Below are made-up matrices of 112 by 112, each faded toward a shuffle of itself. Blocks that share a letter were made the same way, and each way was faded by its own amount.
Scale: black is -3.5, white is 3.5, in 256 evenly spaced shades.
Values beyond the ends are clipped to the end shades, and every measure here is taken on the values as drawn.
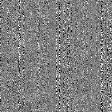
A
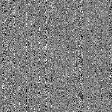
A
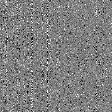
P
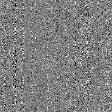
A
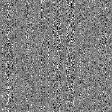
A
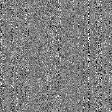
A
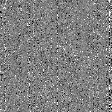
P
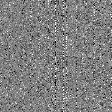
P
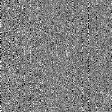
A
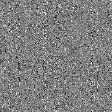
P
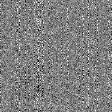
A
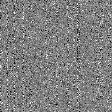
P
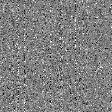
P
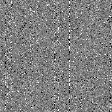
P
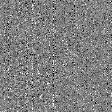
P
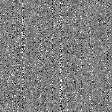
P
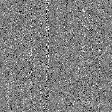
P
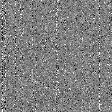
P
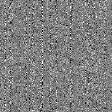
A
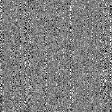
A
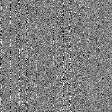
A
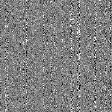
A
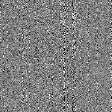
A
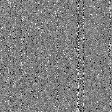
P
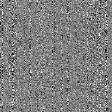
A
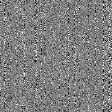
A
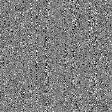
P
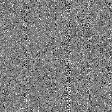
P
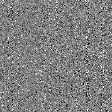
P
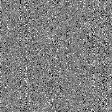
P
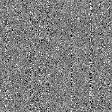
P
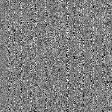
A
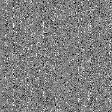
P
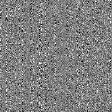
A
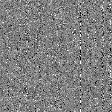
P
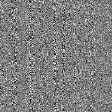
A
